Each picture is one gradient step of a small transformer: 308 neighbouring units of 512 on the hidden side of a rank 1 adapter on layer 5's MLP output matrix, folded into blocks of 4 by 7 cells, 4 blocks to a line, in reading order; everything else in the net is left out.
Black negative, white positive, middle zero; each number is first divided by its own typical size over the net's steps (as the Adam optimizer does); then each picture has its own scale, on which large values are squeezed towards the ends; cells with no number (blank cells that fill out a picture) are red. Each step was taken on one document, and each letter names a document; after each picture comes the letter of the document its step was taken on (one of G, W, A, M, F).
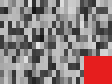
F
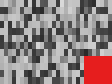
F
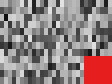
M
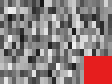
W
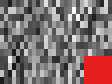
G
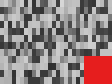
M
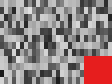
W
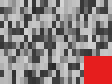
M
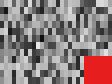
F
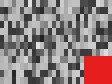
F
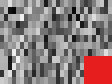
G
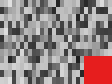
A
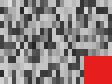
A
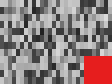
M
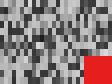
F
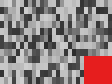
A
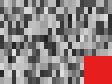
M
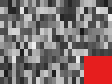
W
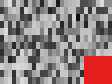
A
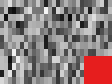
G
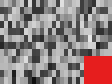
M
